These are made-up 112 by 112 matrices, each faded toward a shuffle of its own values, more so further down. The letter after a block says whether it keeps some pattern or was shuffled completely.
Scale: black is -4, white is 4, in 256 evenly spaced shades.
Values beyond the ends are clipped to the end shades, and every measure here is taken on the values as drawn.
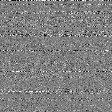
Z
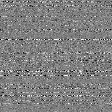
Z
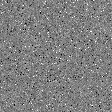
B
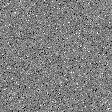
B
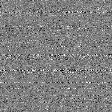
Z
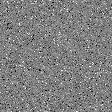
B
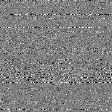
Z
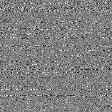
Z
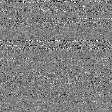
Z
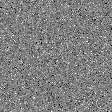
B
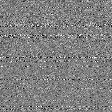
Z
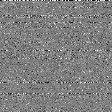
Z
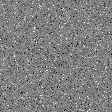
B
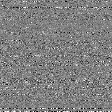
Z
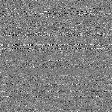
Z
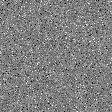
B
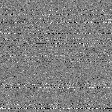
Z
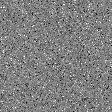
B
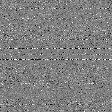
Z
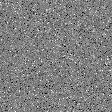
B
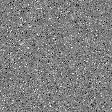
B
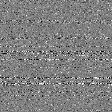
Z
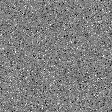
B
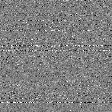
Z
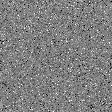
B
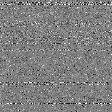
Z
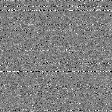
Z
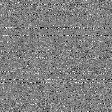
Z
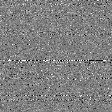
Z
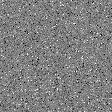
B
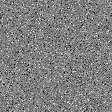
B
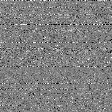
Z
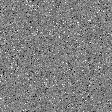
B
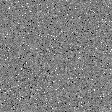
B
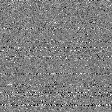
Z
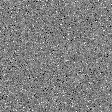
B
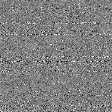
Z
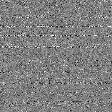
Z
